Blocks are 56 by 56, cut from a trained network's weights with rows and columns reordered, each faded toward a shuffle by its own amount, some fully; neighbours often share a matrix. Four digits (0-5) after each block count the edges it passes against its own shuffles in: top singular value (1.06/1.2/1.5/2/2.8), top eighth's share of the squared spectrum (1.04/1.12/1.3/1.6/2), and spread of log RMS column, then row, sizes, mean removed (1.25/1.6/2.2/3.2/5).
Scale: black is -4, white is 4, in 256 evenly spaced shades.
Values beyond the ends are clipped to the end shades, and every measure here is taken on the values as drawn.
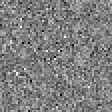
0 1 0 0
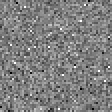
0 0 0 0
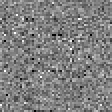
3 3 1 1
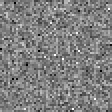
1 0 0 0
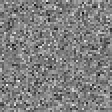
2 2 0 1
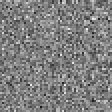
3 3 0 1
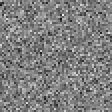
2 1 0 0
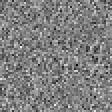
3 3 0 1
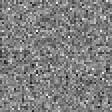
2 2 0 0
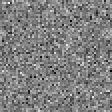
2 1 0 0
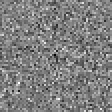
1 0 0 0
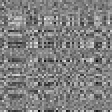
5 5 2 4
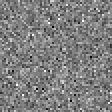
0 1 0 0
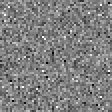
0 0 0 0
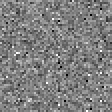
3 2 1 0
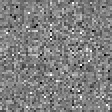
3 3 1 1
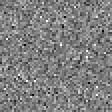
0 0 0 0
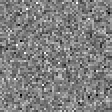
2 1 0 0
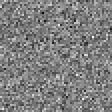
2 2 0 0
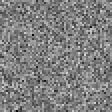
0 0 0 0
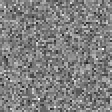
2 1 0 0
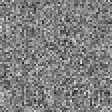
3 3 0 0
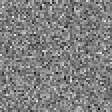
1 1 0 0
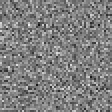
3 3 0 2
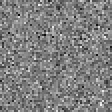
0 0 0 0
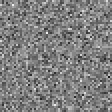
2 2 0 0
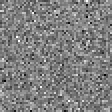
2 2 0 0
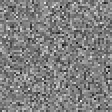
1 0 0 0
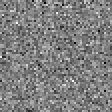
2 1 0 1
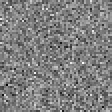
3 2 0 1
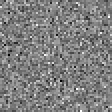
1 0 0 0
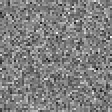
0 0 0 0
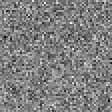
2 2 0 0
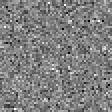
3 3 0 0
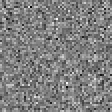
3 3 1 2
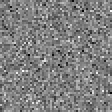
1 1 0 0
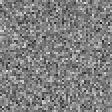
1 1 0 0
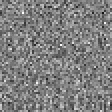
3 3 0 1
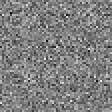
4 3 0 2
